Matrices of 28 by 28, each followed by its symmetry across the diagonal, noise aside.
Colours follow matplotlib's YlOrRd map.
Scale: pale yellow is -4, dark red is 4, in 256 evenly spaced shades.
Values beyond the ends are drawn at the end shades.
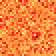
symmetric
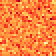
neither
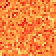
symmetric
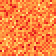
symmetric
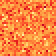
neither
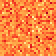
neither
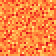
antisymmetric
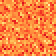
antisymmetric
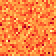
neither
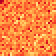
symmetric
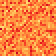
symmetric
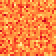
antisymmetric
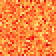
neither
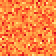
antisymmetric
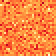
neither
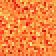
antisymmetric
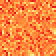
symmetric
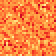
antisymmetric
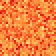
symmetric
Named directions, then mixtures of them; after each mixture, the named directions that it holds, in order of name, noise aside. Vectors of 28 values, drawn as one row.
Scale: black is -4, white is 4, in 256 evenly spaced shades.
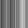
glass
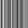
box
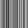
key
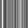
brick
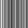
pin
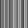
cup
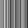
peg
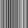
glass, key, peg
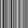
box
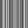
box, cup, key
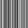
box, brick, key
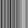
box, glass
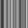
brick, pin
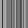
brick, pin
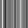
brick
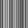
brick, cup, key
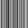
box, key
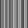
cup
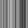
glass, pin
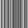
box, cup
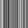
brick, key, pin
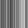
glass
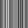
key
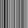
peg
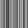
key
